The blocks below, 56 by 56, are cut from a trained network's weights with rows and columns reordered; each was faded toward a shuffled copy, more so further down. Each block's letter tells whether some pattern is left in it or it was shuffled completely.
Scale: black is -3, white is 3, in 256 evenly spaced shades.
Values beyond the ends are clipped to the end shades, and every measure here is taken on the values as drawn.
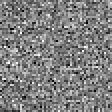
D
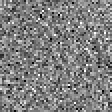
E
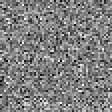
D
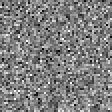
E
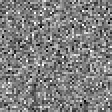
E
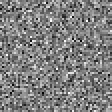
D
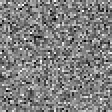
E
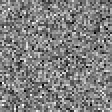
E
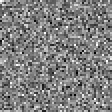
E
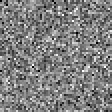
E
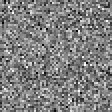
E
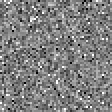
E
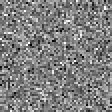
E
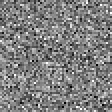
E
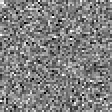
E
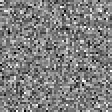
D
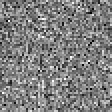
D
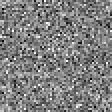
E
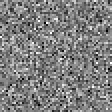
E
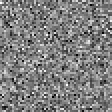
D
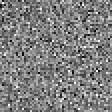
D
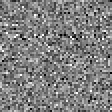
D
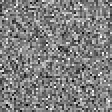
E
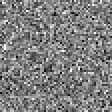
E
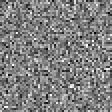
D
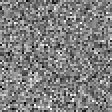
D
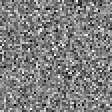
E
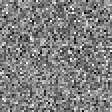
D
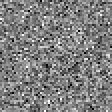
D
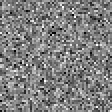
E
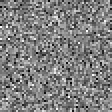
E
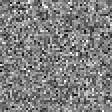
E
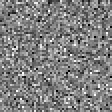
E
